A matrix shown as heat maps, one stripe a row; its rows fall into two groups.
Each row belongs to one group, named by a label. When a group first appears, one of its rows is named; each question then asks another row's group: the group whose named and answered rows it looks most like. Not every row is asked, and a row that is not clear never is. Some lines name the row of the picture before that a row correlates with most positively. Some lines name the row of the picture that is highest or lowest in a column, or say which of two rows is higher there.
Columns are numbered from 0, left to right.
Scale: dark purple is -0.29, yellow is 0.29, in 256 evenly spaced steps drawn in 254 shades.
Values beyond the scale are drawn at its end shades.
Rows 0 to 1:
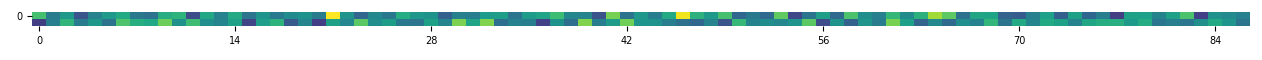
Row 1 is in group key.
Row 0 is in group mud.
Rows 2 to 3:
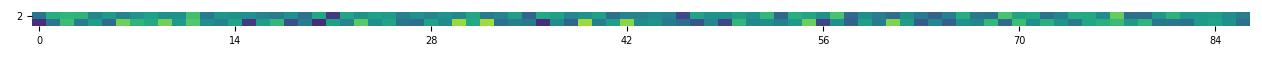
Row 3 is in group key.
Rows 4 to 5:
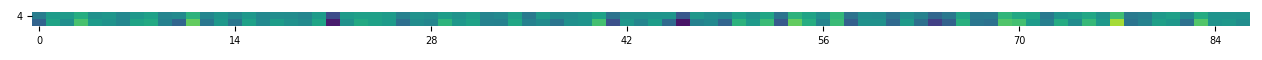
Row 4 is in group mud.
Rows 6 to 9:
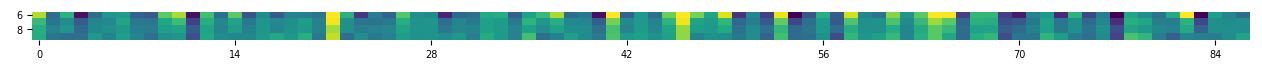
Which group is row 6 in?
mud
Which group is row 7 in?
mud
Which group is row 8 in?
mud
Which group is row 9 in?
mud
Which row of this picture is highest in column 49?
6
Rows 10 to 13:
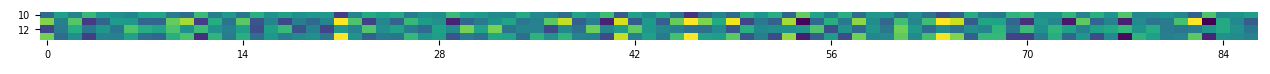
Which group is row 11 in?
mud
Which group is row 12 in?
key
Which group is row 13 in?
mud
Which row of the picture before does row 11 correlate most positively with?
6
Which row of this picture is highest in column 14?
11
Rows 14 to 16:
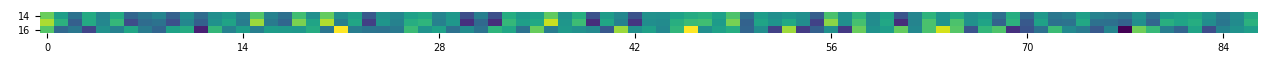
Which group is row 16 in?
mud
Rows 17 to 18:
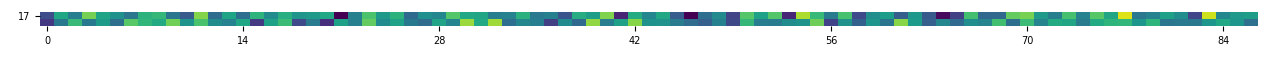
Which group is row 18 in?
key
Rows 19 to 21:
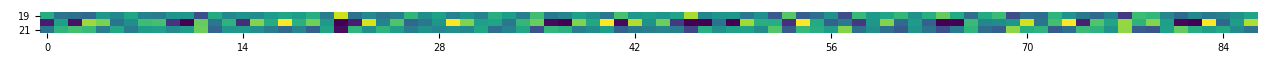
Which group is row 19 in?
mud
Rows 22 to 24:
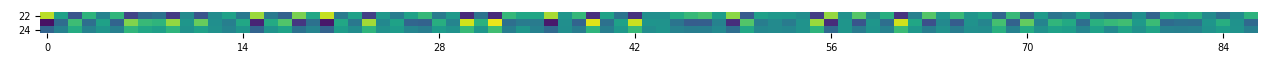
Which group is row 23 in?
key
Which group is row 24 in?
key
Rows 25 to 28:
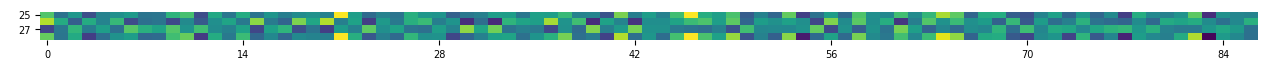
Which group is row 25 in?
mud
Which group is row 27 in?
key
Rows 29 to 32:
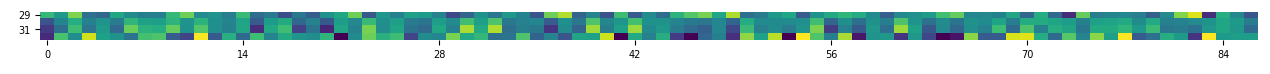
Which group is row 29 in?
mud
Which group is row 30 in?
key
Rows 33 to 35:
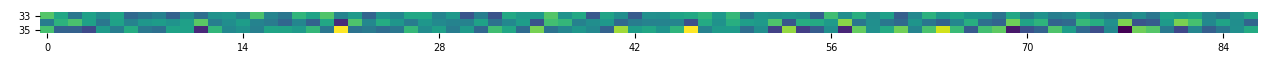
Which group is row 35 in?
mud
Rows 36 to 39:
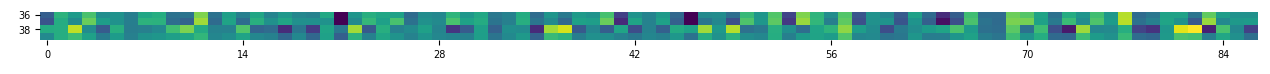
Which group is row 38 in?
mud
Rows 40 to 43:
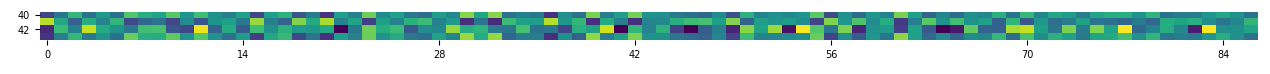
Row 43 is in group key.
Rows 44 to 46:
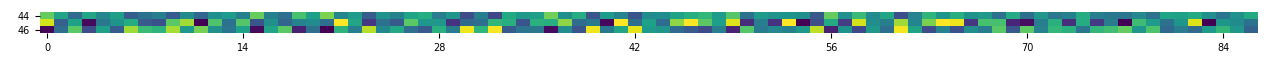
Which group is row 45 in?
mud
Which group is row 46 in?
key
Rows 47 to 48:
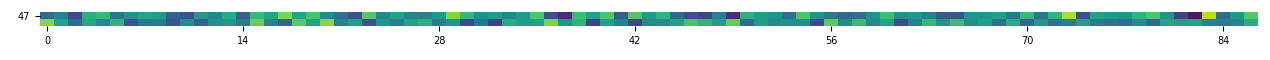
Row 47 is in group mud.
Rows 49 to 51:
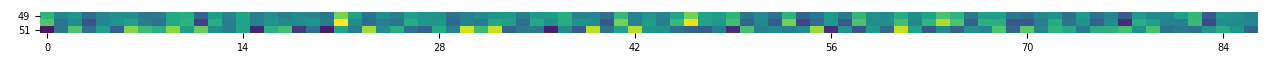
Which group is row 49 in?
mud
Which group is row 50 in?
mud
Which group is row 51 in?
key
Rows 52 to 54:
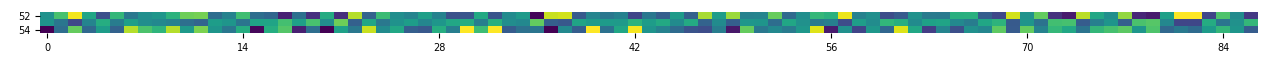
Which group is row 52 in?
mud
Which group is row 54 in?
key
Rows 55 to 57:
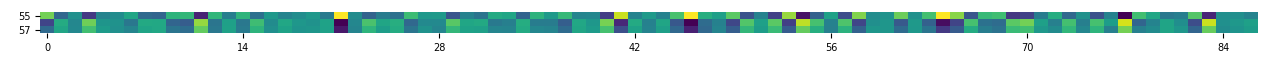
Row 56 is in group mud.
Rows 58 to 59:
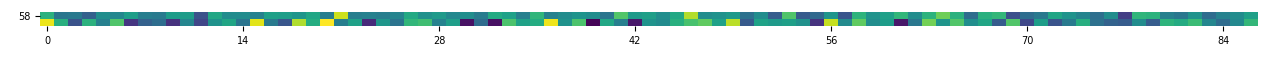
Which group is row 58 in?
mud
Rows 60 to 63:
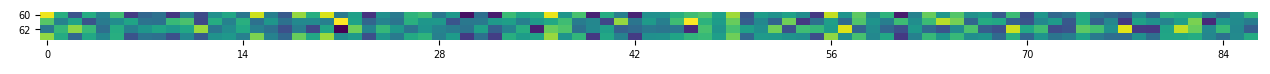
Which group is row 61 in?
mud
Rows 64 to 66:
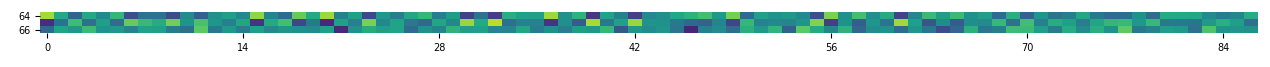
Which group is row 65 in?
key
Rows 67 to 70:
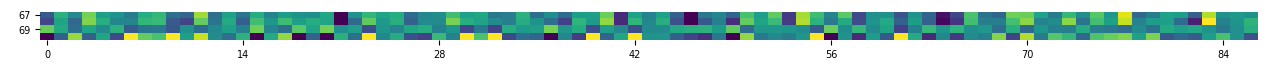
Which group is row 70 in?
key
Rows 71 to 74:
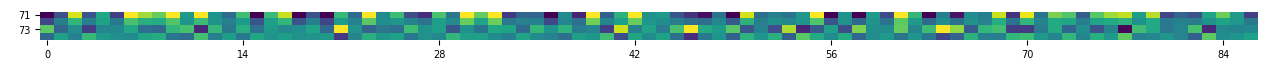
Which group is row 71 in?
key
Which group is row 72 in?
key
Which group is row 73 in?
mud
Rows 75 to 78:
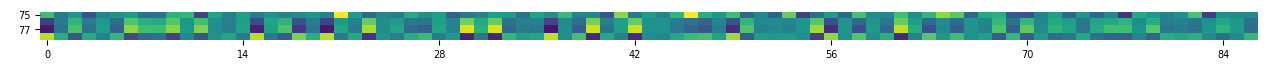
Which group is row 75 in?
mud
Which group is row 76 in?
key
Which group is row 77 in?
key
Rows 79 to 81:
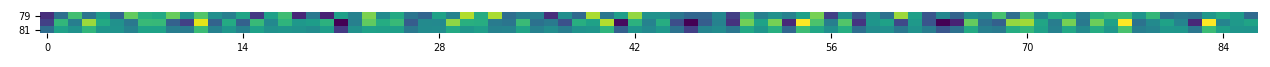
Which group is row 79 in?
key
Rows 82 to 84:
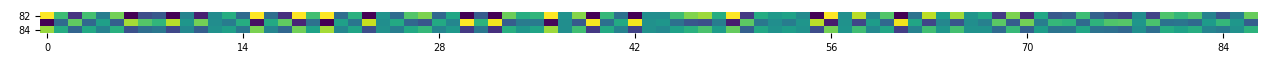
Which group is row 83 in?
key
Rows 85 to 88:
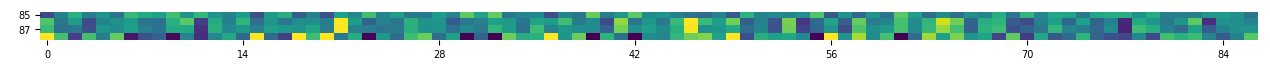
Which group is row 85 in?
key
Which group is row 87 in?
mud
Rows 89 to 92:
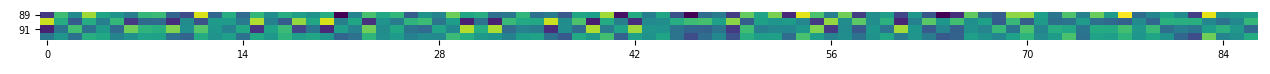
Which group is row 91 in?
key
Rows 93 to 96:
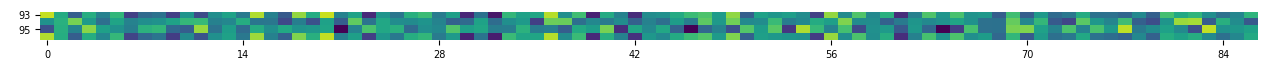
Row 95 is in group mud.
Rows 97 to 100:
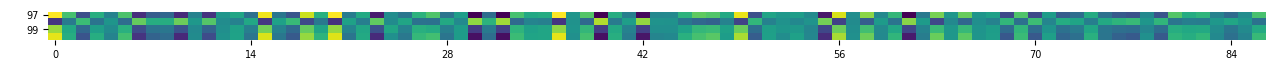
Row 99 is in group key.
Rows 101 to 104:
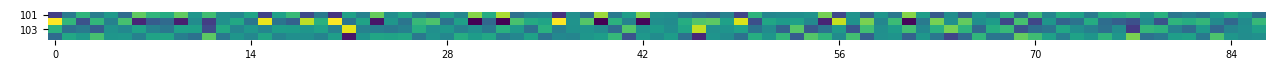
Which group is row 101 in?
key
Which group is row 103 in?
mud
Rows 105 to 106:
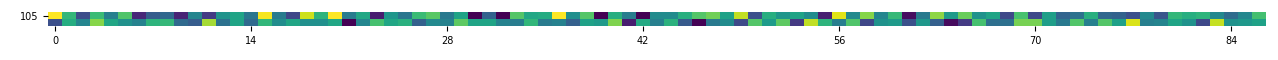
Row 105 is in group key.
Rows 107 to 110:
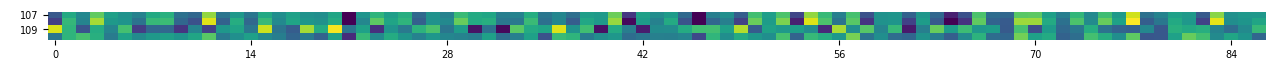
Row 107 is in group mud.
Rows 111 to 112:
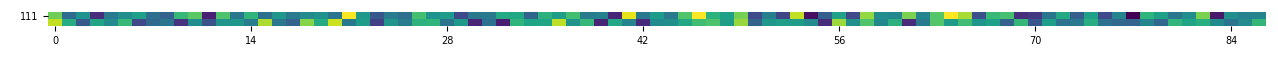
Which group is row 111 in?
mud
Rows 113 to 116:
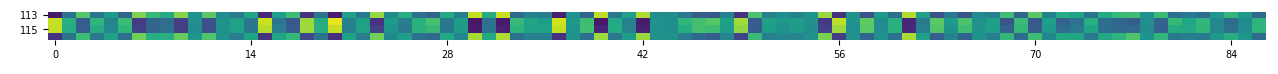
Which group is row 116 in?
key
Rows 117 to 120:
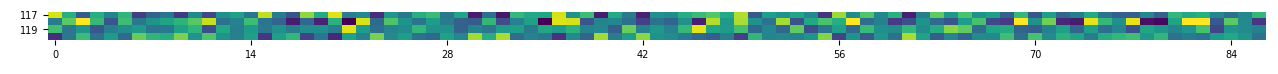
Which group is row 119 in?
mud
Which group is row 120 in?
key
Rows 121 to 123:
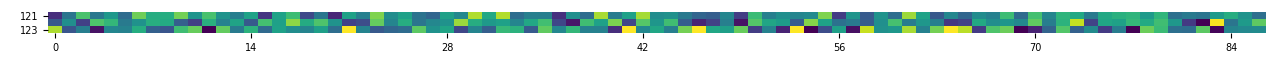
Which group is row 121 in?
key
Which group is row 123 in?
mud
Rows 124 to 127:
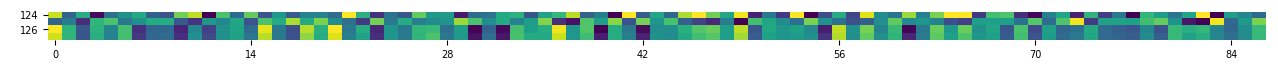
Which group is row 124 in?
mud
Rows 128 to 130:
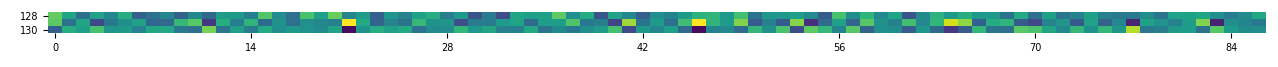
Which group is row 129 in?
mud
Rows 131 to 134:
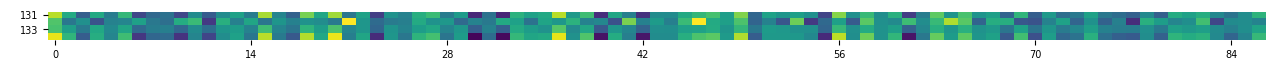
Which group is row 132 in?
mud
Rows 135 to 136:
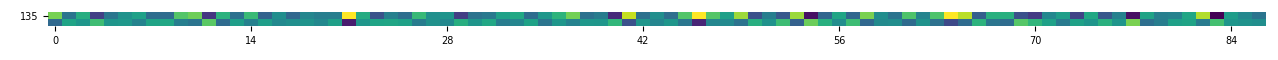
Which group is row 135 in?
mud
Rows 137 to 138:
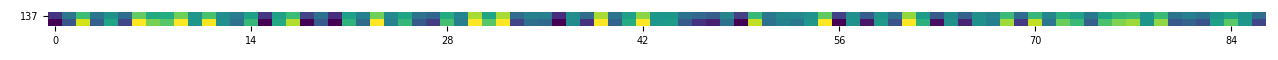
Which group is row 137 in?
key
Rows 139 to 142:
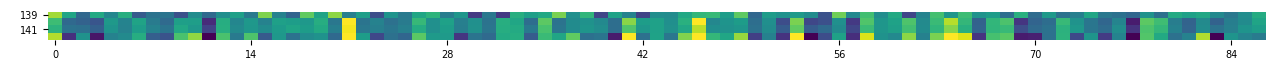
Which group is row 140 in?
mud
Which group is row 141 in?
mud
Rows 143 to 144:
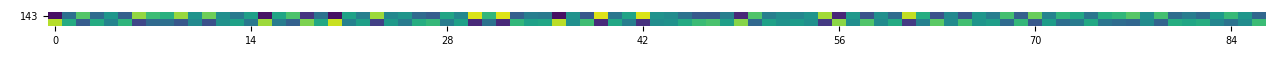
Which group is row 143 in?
key
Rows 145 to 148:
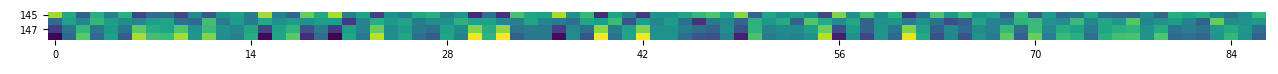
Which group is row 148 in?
key
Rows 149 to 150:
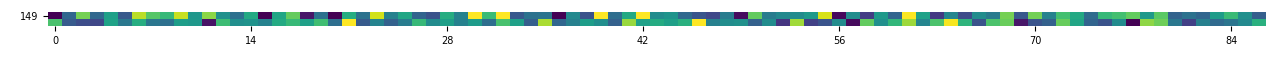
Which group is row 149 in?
key
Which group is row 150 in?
mud
